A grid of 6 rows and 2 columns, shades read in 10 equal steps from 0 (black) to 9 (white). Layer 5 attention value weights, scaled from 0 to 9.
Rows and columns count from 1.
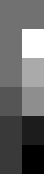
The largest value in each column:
4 9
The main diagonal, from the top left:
4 9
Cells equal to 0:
1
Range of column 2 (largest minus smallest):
9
